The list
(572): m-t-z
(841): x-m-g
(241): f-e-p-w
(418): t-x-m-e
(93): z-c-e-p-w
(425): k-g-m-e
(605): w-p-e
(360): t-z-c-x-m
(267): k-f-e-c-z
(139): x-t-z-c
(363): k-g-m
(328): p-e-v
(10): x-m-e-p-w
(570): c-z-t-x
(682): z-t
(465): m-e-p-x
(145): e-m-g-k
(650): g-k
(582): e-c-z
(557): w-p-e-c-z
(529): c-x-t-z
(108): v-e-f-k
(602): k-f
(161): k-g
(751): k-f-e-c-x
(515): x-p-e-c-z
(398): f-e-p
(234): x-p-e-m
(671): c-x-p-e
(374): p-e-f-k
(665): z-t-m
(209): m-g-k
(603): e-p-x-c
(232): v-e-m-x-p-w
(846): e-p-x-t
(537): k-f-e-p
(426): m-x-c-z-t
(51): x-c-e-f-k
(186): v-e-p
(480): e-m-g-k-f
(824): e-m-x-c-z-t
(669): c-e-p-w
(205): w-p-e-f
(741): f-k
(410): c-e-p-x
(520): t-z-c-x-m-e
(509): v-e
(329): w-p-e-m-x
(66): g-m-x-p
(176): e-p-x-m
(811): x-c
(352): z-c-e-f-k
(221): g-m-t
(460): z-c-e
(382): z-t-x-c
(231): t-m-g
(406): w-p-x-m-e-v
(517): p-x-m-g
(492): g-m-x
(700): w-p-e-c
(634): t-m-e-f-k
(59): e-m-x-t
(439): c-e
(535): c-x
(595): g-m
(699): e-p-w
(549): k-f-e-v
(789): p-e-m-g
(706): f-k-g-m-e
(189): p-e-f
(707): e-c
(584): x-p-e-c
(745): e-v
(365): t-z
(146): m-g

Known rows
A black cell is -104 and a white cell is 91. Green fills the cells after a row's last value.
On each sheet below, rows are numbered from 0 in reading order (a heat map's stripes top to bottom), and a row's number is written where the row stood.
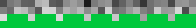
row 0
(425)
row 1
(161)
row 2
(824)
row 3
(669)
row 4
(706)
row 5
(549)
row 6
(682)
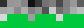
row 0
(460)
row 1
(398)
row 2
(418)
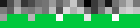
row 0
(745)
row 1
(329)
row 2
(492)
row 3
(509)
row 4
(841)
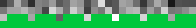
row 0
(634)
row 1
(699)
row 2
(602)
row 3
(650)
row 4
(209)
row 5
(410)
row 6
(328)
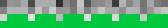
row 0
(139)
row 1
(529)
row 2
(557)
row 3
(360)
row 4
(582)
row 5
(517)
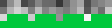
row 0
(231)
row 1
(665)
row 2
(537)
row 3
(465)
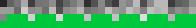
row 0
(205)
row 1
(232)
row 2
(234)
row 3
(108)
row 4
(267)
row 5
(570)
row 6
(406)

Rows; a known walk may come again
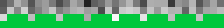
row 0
(66)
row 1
(603)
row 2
(51)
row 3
(241)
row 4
(841)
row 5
(529)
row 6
(93)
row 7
(480)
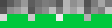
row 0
(234)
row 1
(176)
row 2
(426)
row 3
(846)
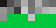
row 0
(605)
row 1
(517)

